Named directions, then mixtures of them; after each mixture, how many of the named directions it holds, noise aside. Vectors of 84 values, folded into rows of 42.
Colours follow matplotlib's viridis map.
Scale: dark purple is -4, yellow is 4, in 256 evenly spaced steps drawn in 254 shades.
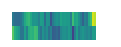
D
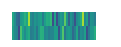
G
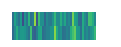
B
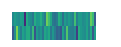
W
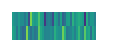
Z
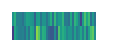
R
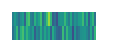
two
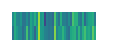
three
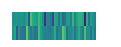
one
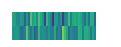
two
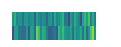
one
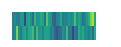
two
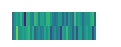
one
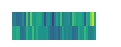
three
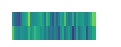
two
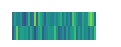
two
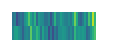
three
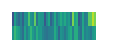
two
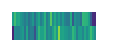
two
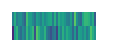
two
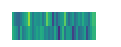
two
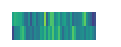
two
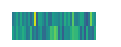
two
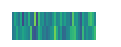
one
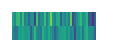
two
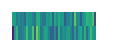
two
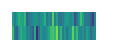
three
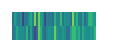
two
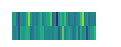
one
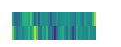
three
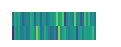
two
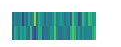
one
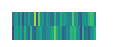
one
